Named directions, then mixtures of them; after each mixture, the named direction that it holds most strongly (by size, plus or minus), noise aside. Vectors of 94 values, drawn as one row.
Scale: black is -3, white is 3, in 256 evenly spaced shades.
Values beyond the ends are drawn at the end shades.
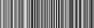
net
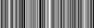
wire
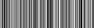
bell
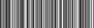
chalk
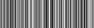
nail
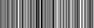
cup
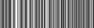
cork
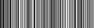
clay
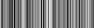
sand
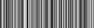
chalk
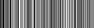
clay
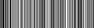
clay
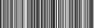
net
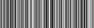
nail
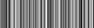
bell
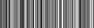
chalk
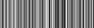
nail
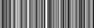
cork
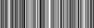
wire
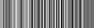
net
